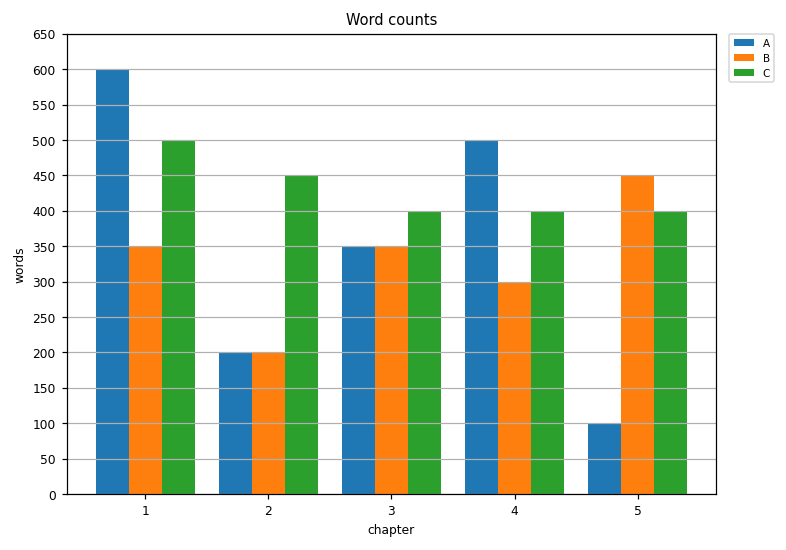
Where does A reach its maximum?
1
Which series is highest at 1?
A
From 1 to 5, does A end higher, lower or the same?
lower
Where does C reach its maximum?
1
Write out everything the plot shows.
Title: Word counts
x-axis: chapter, ticks 1 2 3 4 5
y-axis: words, ticks 0 50 100 150 200 250 300 350 400 450 500 550 600 650
Legend: A, B, C
Values:
A: 600 200 350 500 100
B: 350 200 350 300 450
C: 500 450 400 400 400
